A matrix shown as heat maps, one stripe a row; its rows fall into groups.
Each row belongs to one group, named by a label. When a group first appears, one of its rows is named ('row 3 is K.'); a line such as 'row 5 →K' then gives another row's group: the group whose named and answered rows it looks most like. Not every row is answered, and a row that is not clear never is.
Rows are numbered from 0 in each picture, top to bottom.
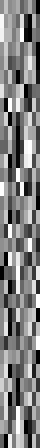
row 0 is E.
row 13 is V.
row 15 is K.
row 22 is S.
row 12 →S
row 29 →S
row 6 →V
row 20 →S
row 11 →K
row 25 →E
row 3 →E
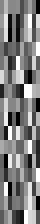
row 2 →K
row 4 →S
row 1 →K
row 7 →E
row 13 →K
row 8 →K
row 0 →E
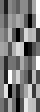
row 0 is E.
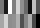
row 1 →E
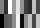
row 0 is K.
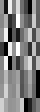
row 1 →S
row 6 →E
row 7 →V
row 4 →K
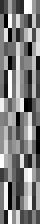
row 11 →V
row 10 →E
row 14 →K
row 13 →K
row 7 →V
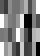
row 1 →V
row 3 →V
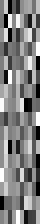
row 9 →E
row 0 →K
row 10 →K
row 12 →V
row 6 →E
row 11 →E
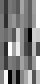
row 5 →K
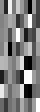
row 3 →K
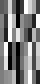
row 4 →K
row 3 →K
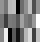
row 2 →K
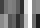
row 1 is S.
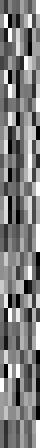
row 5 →K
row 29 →E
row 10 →K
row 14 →K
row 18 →E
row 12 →K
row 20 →V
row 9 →S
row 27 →V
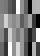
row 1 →E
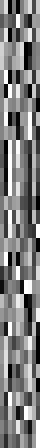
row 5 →K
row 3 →V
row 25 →E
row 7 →E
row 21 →V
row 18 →K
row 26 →K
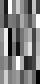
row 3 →K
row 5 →E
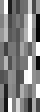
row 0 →K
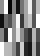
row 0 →K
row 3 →V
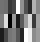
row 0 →S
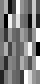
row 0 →S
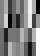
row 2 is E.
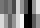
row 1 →V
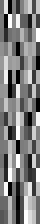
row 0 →K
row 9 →S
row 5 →K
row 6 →S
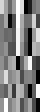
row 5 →E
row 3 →S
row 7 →E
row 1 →S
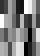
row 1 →V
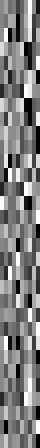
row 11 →K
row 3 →V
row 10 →E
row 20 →V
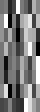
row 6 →K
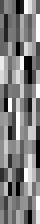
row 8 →S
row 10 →E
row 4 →V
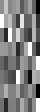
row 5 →S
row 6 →E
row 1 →V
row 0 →E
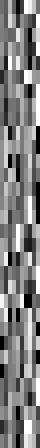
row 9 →S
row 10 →E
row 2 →S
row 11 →K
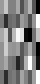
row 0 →E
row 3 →E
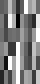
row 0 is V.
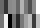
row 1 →K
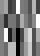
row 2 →K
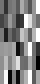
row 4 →E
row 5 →K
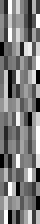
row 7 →E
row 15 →K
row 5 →S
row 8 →S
